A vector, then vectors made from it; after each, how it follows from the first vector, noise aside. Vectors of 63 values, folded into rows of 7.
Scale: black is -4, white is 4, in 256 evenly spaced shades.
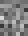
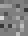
partly zeroed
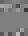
partly zeroed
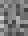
sign-scrambled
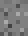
partly zeroed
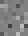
partly zeroed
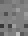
partly zeroed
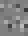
partly zeroed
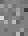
partly zeroed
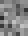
sign-scrambled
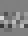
partly zeroed
